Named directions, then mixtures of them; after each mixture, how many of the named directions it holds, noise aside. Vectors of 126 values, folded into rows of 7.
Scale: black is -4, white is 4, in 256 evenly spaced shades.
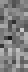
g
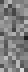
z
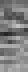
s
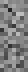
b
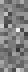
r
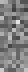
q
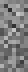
one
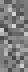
two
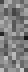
one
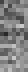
two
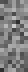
one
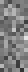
one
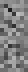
one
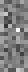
one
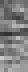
one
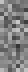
two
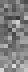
two
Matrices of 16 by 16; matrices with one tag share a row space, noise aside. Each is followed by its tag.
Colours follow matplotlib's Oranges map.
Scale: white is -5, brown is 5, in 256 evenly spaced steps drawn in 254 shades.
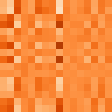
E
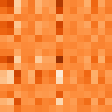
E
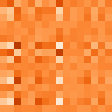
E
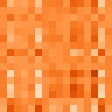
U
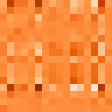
U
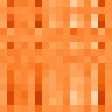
U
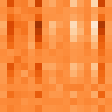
U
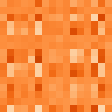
U
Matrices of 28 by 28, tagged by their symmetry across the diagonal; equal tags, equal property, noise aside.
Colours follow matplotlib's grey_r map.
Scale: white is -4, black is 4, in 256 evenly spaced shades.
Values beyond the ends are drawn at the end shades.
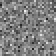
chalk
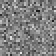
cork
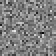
chalk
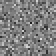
cork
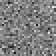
chalk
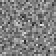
cork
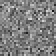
chalk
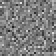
chalk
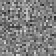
cork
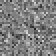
cork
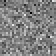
chalk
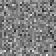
cork
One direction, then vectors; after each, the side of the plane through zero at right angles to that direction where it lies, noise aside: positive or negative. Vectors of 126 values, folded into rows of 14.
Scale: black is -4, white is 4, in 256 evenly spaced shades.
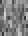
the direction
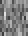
positive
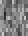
negative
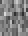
positive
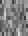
positive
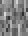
positive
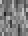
negative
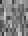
positive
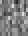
negative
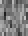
negative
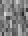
positive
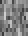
positive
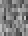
negative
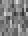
positive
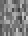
positive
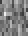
positive
